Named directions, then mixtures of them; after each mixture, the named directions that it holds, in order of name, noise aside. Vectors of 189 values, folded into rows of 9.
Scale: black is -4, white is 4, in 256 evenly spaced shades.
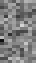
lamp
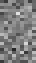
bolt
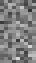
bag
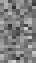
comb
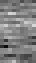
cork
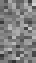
comb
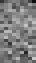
bag, bolt, cork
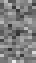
comb, lamp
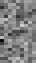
lamp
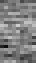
cork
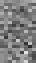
bag, bolt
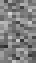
bag, cork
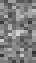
comb, lamp
